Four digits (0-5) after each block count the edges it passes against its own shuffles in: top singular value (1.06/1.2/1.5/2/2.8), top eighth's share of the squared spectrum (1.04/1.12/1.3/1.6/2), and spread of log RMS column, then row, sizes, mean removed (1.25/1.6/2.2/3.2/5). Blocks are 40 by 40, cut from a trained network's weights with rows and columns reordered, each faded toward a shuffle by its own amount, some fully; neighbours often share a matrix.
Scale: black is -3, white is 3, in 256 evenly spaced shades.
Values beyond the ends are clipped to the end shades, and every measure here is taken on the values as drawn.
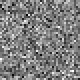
0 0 0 0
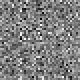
3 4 2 1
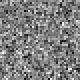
2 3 0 1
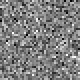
0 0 0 0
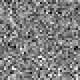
3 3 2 1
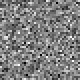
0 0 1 0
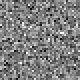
1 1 0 0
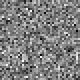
1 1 0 0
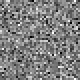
0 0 0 0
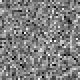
1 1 0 0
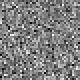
0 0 0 0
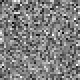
2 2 0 0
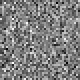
3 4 1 0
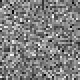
0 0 0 0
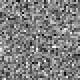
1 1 0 0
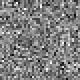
2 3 1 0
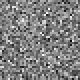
2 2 0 0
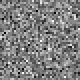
0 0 0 1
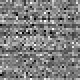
3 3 2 1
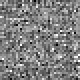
1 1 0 0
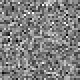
2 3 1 0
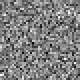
0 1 0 0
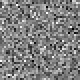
0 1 0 0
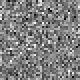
2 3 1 0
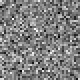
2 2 0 1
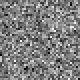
2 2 0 0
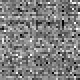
2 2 2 0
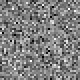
0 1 0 0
